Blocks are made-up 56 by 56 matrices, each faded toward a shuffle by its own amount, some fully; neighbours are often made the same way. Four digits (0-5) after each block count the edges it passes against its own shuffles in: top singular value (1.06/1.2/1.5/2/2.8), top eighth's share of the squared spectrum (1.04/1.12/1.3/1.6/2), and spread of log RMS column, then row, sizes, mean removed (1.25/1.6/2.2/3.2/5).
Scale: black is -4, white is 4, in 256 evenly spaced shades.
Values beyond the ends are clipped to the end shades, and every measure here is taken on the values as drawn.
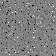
2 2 1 0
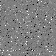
2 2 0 0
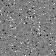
0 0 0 0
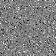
3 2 1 1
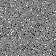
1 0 0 0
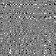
4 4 2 3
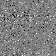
2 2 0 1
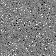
1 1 0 0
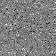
1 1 0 0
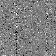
2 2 2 0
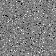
2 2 0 0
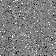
2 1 0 0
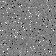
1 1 0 0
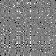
4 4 2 2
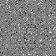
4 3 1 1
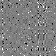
4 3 2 1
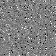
3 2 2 0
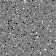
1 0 0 0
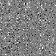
3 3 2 0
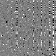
4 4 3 0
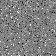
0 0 0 0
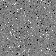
0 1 0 0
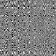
4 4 3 2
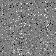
2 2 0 0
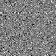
3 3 1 1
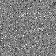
2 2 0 1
